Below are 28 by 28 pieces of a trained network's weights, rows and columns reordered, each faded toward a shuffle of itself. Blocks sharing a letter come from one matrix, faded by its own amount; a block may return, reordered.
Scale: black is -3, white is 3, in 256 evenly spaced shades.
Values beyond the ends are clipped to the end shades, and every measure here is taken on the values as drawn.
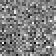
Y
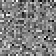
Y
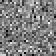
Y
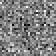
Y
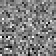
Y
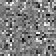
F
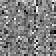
F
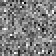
Y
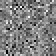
F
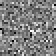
Y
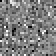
F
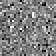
F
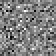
Y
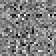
Y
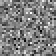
F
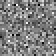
Y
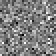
Y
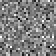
F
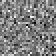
F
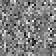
F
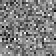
Y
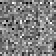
Y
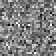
F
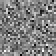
F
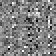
F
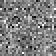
Y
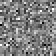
Y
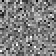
F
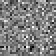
Y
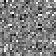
F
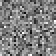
Y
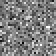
Y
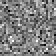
F
